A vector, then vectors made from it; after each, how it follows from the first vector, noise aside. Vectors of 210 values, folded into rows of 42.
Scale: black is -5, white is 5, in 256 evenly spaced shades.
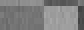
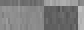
negated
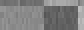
negated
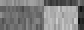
scaled up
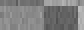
negated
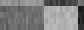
scaled up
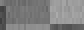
wrapped around
